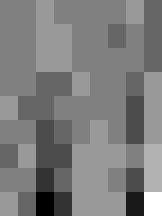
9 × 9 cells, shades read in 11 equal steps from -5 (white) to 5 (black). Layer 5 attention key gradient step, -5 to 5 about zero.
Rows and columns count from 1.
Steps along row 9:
up up down down same same up down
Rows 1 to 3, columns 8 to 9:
-1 1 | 0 1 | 0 1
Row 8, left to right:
0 0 3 1 -1 -1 0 2 -2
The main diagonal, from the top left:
0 0 -1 1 0 -1 -1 2 -5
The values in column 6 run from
-1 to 0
